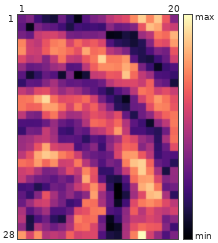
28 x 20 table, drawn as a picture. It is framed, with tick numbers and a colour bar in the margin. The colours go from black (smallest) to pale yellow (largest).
Concentric rings centre on the bottom left. Neither half mirrors the other. No row or column stands out. There is no overall slope.
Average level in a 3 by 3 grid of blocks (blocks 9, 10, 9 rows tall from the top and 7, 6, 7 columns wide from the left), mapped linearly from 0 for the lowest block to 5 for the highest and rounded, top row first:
122 / 513 / 015
